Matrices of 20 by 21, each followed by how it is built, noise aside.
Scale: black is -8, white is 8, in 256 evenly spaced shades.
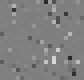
sparse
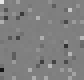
sparse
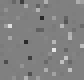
sparse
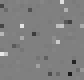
sparse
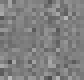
low rank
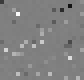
sparse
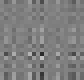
low rank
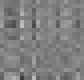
low rank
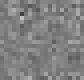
low rank
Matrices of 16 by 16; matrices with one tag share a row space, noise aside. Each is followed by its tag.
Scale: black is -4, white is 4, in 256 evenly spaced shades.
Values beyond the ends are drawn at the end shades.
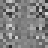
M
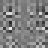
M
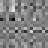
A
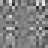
M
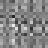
A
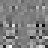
M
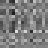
A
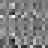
A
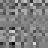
A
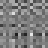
A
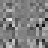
M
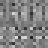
A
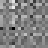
A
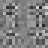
M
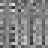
A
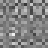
A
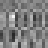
A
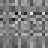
A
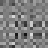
A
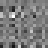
A
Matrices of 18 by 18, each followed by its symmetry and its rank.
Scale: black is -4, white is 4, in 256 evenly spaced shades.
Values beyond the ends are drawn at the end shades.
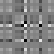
symmetric, rank one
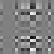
neither, rank one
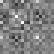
symmetric, rank three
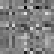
neither, rank three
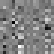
neither, rank three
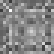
symmetric, rank three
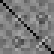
symmetric, full rank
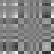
symmetric, rank one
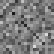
symmetric, full rank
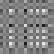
symmetric, rank one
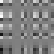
neither, rank one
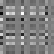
neither, rank one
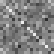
symmetric, full rank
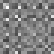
symmetric, rank three
